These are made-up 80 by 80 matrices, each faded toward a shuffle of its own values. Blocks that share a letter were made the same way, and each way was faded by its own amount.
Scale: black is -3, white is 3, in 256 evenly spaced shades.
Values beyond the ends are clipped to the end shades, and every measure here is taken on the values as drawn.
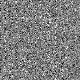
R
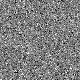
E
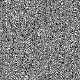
R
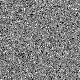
E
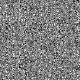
R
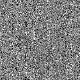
R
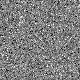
E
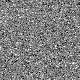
E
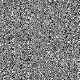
R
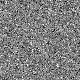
E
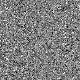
R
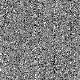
R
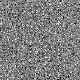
R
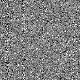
R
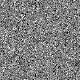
R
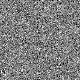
R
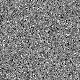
E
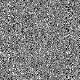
R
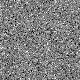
E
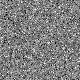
E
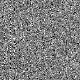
R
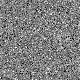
E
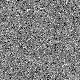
E
